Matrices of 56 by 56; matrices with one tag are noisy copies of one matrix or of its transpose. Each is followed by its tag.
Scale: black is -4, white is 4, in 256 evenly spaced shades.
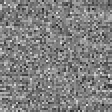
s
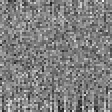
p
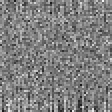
p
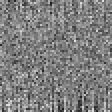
p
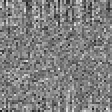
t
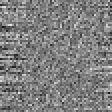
t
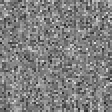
s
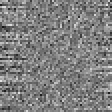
t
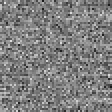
s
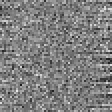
p
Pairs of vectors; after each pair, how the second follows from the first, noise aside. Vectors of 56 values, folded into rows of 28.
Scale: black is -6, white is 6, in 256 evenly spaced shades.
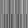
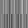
copied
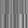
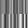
scaled up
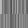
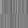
shrunk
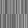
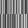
scaled up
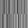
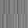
shrunk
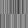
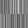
negated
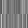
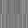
shrunk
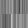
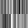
scaled up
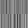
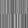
negated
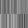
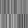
copied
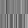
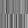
copied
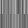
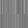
shrunk
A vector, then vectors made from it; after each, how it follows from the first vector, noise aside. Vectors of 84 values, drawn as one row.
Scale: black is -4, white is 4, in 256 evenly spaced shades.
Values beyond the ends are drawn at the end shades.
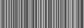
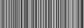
copied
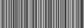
copied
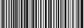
scaled up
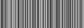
reversed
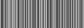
reversed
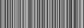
negated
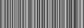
negated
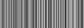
copied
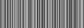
negated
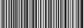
scaled up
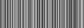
negated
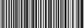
scaled up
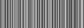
negated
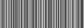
copied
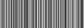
copied
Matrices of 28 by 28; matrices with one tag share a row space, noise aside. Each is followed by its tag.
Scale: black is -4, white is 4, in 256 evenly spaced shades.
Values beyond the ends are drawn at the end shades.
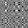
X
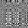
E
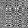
E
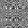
E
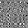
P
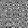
E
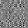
P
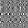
P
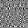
P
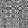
E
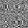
X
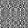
P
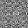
E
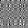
P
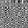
X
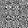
E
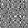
P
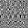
P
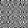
P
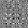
E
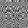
E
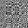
E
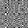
X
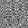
E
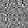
X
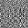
P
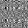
X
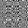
E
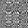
E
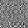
P
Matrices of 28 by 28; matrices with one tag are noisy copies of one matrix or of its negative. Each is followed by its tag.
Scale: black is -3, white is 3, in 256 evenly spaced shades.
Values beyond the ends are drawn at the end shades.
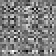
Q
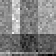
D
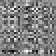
Q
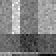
D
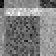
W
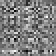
Q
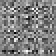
Q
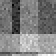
D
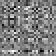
Q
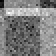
W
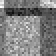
W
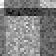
W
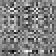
Q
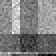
D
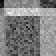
W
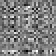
Q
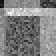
W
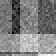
D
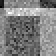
W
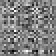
Q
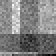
D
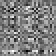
Q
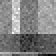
D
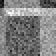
W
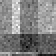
D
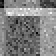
W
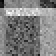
W
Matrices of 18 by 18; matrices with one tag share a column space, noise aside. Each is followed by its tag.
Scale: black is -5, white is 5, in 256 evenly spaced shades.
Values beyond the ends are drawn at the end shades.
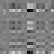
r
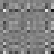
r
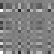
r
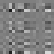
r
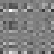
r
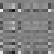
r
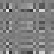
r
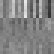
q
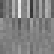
q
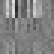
q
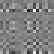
r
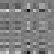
r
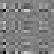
r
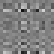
r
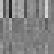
q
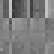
q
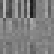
q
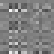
r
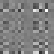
r
